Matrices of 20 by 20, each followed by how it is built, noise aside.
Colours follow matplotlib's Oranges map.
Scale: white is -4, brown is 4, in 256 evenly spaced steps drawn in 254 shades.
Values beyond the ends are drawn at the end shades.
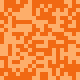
noise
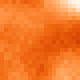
smooth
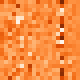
uneven columns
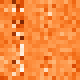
uneven columns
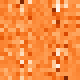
uneven columns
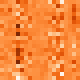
uneven columns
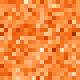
noise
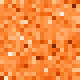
noise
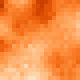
smooth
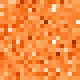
noise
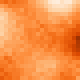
smooth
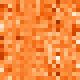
uneven columns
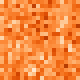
noise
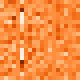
uneven columns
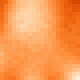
smooth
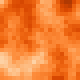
smooth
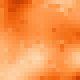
smooth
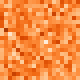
noise
